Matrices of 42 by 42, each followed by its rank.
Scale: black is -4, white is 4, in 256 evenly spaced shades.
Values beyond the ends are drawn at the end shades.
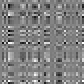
two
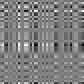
one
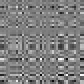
two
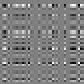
one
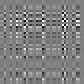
one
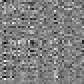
five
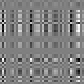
one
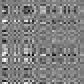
two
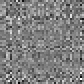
five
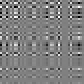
one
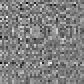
five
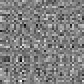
five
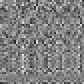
five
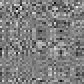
five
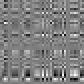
two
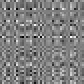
two
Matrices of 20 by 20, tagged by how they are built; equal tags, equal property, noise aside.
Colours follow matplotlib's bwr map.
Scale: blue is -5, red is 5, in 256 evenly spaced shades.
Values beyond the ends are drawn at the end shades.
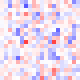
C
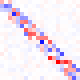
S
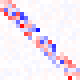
S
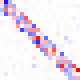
S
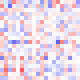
C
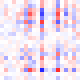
C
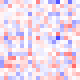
C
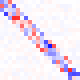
S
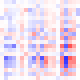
C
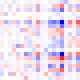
C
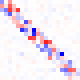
S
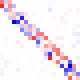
S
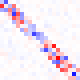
S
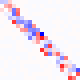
S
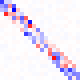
S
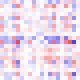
C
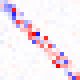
S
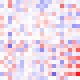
C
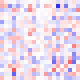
C
